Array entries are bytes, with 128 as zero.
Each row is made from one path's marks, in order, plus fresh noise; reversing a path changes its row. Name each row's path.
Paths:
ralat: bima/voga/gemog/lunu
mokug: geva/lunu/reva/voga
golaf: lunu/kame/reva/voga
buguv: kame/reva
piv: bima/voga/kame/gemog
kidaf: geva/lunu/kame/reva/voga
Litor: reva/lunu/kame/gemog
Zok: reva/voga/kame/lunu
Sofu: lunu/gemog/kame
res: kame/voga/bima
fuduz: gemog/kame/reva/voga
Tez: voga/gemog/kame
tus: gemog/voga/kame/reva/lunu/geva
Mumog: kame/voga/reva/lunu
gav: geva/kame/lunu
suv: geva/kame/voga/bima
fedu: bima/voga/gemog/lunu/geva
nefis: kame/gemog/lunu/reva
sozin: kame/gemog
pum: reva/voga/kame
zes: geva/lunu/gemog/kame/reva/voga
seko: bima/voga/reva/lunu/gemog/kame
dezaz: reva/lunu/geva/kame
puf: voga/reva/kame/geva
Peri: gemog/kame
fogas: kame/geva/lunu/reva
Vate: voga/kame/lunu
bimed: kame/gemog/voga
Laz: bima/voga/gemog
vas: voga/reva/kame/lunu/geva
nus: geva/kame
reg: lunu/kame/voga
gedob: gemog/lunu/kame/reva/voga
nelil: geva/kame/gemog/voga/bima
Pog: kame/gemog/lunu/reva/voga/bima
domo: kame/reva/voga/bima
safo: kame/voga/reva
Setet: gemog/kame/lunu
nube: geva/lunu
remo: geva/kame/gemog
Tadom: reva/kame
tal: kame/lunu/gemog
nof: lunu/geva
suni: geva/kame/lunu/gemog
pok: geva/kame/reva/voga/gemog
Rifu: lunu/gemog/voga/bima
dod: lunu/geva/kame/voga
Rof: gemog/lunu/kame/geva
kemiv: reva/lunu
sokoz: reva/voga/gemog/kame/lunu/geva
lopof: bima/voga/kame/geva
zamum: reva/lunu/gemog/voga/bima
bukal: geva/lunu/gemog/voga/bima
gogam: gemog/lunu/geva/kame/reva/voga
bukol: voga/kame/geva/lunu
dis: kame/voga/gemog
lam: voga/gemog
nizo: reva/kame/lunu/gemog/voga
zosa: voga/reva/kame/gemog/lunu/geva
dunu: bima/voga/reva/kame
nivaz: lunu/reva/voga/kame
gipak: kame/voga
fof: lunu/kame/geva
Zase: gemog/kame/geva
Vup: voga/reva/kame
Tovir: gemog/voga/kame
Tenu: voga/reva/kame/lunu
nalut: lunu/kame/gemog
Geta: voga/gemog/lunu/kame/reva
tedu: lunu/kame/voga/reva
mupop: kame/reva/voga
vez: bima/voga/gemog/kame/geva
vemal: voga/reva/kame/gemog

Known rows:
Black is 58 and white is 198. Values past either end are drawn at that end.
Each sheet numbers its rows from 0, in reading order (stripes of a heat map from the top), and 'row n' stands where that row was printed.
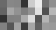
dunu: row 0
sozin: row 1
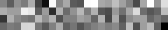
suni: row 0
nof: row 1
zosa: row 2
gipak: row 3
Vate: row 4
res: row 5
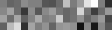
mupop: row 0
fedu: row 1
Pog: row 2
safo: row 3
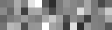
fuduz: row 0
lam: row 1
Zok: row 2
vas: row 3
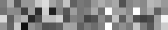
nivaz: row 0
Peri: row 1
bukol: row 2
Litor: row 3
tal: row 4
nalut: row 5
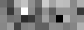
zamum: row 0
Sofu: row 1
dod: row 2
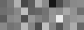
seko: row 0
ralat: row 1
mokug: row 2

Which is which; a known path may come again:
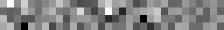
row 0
res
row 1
sokoz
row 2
Vate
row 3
zamum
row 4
Geta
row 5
nus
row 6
kidaf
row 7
gedob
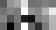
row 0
kemiv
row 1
gav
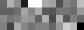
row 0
ralat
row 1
gipak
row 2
domo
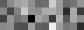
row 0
nelil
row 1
dezaz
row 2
Tovir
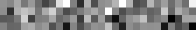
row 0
Setet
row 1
vas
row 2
safo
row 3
tal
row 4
tedu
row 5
Pog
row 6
Tadom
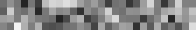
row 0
Laz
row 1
Rifu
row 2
reg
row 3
Tenu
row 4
lopof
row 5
vemal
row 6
remo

